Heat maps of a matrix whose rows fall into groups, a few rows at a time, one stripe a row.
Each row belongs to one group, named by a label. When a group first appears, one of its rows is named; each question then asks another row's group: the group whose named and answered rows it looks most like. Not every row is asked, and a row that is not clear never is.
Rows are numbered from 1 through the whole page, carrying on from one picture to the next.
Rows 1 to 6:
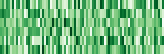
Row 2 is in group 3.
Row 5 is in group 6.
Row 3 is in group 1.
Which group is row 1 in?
6
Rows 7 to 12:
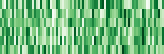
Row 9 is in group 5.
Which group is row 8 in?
3
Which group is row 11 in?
6
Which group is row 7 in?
6
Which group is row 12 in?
5
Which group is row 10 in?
6
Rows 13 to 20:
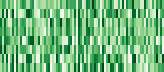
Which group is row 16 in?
1
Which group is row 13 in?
1
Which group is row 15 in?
1
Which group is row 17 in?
5
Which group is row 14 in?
6
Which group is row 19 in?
6
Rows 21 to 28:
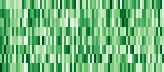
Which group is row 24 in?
1
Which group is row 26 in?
1
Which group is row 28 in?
3
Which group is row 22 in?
3
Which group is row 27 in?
6
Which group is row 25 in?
3
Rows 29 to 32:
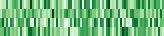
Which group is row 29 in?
5
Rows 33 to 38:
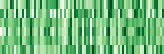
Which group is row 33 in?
6
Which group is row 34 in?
6
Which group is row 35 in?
5
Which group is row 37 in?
5
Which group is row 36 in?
5
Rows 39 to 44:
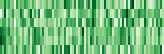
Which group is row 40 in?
5
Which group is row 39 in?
1
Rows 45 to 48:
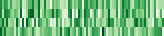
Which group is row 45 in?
5
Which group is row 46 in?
5
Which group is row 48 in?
1
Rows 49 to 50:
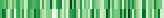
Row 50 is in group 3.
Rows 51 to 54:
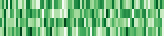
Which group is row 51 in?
6
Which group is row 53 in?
1
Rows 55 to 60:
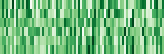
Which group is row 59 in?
1
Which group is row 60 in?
1
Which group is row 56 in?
6
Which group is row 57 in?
1
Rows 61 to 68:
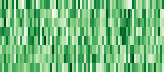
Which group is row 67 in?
1
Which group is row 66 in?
1
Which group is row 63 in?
5
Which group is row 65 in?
5
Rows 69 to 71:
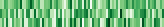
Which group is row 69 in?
5
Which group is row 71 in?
3
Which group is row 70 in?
6
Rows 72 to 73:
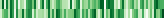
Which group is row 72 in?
6
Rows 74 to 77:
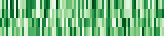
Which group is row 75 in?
6
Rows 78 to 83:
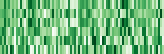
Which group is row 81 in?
3
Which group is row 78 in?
5
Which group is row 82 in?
1
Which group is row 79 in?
1
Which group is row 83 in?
6
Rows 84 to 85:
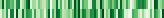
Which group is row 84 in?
6
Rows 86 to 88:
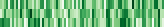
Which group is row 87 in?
5
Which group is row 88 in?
3
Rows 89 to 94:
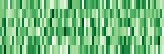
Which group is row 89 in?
5
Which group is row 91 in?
3
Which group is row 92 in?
1
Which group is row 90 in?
1
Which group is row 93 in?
3
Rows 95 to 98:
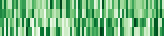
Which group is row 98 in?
6
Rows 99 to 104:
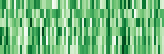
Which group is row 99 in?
3
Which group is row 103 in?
5
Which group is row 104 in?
5
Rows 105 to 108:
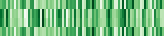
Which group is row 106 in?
3
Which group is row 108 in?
1
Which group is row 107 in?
3
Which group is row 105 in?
1
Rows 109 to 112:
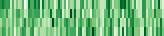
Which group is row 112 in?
1
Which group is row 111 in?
1
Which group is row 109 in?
3
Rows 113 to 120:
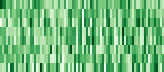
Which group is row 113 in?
3
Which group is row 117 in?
1
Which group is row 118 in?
5
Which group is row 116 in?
1
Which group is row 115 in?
5
